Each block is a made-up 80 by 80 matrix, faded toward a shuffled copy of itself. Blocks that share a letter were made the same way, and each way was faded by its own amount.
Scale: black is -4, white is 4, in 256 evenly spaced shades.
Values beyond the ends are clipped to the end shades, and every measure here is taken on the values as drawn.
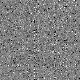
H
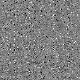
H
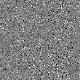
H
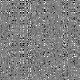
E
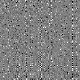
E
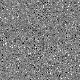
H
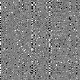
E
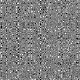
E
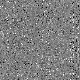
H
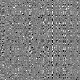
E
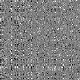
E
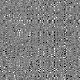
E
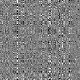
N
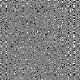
E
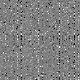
E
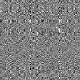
N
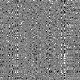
E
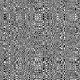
N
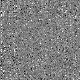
H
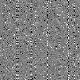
E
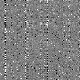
E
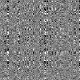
N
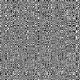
N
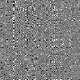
E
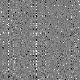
E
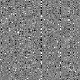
E
